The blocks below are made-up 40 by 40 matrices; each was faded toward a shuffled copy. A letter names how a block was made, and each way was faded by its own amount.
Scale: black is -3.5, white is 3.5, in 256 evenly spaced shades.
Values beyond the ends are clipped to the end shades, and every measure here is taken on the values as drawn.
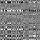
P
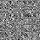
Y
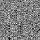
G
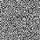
G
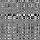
P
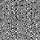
Y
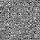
Y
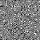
Y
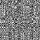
G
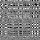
P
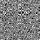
Y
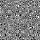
Y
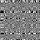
P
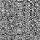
G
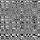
P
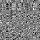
Y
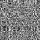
G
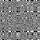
P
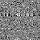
Y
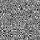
Y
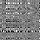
P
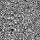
G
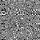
Y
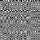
P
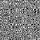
Y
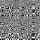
P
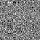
G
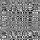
P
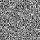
G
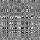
P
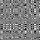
P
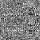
G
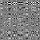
P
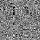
G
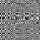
P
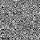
G
